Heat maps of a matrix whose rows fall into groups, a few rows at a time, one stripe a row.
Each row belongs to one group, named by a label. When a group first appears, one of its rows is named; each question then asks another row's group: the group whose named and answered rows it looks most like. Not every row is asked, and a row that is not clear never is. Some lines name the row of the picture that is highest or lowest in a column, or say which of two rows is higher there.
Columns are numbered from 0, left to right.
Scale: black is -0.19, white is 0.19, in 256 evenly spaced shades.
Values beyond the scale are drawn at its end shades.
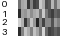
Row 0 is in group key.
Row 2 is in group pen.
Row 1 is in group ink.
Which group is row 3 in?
ink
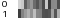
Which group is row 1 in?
ink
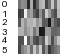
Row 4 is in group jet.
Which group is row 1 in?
jet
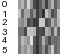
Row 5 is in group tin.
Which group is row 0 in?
tin
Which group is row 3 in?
pen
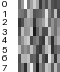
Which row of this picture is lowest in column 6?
7
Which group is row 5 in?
pen
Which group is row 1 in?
pen
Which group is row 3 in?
tin
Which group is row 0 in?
ink
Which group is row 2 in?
jet
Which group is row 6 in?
tin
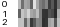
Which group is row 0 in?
ink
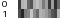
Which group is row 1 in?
jet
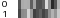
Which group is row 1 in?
tin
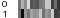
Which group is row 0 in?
pen
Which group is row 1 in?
jet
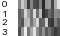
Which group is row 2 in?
ink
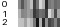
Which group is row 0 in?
key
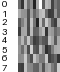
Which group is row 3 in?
key
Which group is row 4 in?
tin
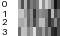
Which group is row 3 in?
ink
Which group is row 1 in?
key
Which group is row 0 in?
jet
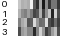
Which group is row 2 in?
ink
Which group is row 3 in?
key
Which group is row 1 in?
pen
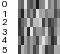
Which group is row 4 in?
jet
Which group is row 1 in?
jet
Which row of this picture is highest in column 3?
2
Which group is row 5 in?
key
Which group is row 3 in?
jet
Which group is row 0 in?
jet
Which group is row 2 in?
ink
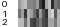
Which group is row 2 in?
tin
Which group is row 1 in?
tin
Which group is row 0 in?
pen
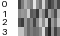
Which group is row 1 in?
tin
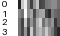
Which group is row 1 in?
key
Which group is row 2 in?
jet
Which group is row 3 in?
jet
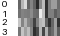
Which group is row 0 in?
key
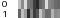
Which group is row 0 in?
pen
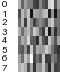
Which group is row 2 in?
tin
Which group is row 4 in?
tin
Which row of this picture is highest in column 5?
3
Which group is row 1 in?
ink
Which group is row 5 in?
jet
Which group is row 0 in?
tin
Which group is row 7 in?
key
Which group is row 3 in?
ink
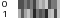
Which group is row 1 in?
tin
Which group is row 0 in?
jet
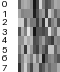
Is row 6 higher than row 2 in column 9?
No
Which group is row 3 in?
tin
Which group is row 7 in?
ink
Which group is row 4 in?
key
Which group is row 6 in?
ink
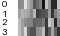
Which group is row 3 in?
key
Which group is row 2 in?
tin
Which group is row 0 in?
pen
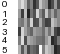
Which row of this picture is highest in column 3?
4
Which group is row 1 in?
jet
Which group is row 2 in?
key
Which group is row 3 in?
ink
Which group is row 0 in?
key
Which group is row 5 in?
jet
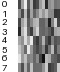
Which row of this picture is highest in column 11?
5
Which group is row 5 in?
tin
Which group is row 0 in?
key
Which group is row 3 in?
ink
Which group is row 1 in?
jet
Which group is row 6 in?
pen
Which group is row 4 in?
key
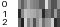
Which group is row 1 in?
ink
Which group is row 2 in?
jet
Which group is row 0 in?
pen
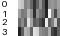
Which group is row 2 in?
pen
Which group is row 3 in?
ink
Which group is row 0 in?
tin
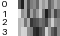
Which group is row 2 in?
tin
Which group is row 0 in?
jet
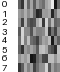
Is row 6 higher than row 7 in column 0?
Yes
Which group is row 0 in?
jet
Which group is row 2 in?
jet
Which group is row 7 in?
jet
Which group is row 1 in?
pen
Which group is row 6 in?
tin
